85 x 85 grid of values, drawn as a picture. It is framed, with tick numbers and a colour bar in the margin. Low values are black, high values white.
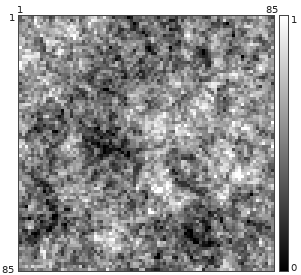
Odd rows or columns: none. Mirror symmetry: none. Slope: none. Average level on the scale: 50%.
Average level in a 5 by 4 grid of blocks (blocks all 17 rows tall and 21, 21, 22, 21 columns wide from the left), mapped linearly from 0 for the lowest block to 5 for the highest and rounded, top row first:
5 2 1 3 / 3 2 4 4 / 2 0 5 5 / 2 3 3 4 / 2 4 0 2
